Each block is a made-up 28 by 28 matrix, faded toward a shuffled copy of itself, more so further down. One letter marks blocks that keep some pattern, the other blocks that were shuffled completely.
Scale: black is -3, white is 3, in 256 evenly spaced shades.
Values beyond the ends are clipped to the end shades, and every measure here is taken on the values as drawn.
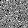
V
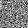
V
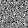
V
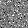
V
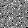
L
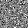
V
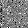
L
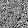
L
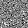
L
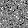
V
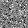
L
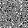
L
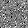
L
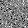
V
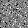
V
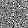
L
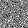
V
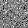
L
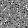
V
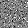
V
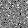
V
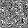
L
